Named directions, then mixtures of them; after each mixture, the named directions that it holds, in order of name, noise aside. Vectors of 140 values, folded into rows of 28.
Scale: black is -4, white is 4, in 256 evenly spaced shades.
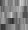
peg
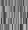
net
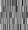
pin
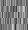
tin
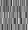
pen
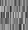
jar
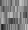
peg, pen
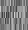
jar, tin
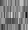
jar, peg, pen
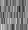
peg, tin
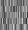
net, tin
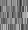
peg, pin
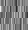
jar, pin, tin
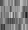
jar, peg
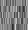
tin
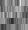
peg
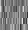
net, pin, tin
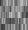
jar, peg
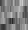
peg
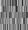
pin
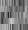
jar, peg, pen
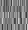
pen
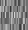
jar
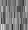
net, peg, tin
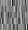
net, pen, pin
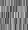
jar, tin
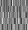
pen
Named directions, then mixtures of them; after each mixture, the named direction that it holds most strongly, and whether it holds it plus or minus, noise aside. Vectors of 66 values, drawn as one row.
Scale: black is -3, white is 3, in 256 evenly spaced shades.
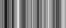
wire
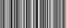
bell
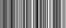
bell, plus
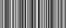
bell, minus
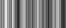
wire, minus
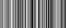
bell, minus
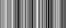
wire, minus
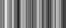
wire, minus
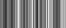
wire, plus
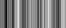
wire, plus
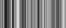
wire, plus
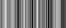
wire, minus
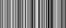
bell, minus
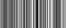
bell, plus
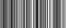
bell, plus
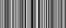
bell, minus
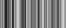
wire, plus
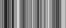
wire, plus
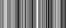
wire, minus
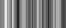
wire, minus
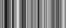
wire, plus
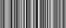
bell, plus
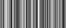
bell, plus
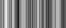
wire, minus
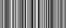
bell, minus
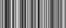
bell, minus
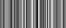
bell, plus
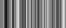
wire, plus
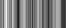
wire, minus
